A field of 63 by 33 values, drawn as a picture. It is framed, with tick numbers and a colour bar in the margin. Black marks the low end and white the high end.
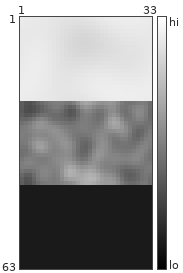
It is made of 3 by 1 panels. Panel 1,1: very high, smooth, faint in contrast. Panel 2,1: middling, blotchy. Panel 3,1: very low, flat.
